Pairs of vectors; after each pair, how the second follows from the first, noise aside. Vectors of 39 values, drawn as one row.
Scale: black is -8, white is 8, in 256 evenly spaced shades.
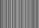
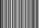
scaled up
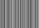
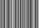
scaled up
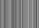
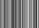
scaled up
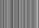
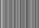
reversed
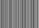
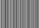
reversed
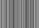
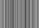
reversed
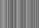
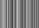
scaled up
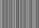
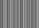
reversed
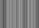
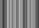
scaled up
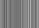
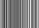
scaled up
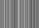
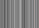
reversed
